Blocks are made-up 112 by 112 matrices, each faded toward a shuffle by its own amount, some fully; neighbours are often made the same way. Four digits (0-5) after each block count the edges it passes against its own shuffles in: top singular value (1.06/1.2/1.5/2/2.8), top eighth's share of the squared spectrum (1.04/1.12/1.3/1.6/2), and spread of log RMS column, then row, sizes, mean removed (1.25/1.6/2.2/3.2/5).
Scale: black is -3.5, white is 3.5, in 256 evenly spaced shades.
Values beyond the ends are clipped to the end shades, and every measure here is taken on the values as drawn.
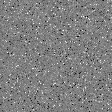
0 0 0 0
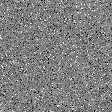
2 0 0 0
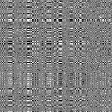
5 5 4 4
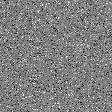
2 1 0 0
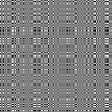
5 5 5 5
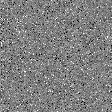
0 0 1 0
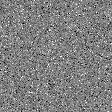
0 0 0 0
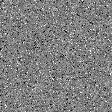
0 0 1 0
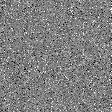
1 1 1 0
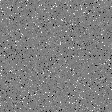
0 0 0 0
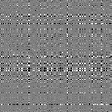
5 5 4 4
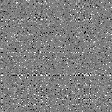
4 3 2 2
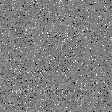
3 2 0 1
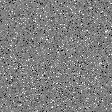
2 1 0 0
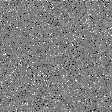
3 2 0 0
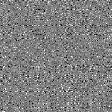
4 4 2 3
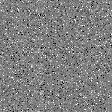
3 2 0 1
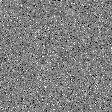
0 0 0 0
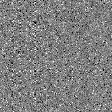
3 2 2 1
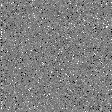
3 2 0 0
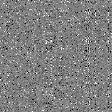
4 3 2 1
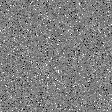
2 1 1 0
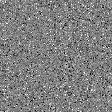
3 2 1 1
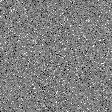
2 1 0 0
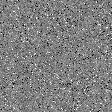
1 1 0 0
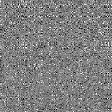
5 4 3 3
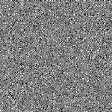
4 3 1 2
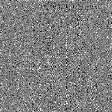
3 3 3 1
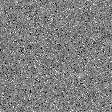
0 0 0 0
